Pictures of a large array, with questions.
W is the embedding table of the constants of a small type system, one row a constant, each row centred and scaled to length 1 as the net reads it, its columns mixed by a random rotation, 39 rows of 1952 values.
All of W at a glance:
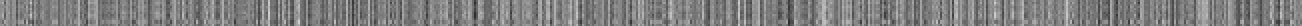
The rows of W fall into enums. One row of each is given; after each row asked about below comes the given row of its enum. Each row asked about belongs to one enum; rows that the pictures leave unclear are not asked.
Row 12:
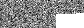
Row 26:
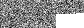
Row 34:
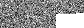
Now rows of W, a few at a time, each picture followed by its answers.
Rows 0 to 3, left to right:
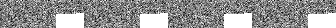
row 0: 12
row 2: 34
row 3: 12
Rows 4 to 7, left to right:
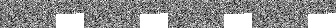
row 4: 12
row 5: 12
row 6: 26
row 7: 12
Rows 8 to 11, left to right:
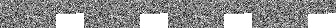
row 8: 34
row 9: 34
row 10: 34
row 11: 12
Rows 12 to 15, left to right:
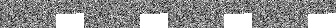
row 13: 34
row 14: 12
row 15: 12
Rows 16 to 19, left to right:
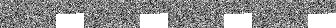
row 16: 34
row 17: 26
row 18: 12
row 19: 26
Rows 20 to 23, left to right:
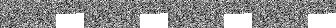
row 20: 26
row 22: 12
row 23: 12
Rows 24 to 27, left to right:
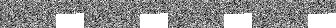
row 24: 12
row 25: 12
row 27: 26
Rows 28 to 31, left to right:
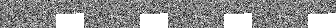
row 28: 12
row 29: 34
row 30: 34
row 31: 34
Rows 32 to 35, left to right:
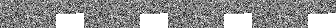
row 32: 34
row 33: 34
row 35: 34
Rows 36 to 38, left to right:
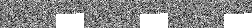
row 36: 12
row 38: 34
